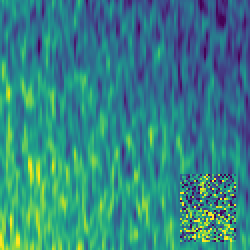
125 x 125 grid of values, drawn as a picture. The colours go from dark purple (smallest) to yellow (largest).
Odd patch: rougher, in the bottom right. Ninth with the lowest average: top right. Grain: streaks running down. Histogram: bell-shaped. Roughest part: bottom right. Slope: up to the bottom left. Mirror symmetry: none.
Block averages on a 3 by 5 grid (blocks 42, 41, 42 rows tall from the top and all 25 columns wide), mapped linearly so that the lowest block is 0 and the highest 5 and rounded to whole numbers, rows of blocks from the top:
22110 | 43221 | 54433
